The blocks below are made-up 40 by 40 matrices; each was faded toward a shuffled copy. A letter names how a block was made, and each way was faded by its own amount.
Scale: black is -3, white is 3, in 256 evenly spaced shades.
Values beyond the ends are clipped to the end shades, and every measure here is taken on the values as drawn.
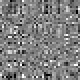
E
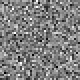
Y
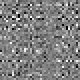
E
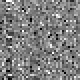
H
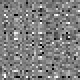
E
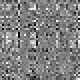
E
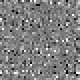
H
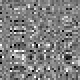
E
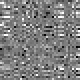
E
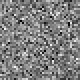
Y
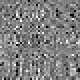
E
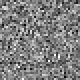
Y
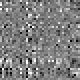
E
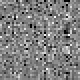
H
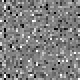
H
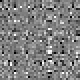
E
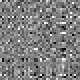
E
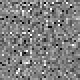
H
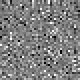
H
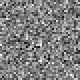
Y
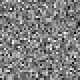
Y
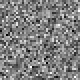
Y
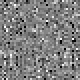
H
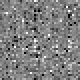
H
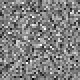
Y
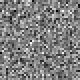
Y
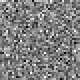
Y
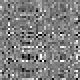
E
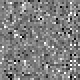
H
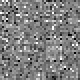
H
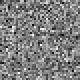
Y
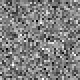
Y
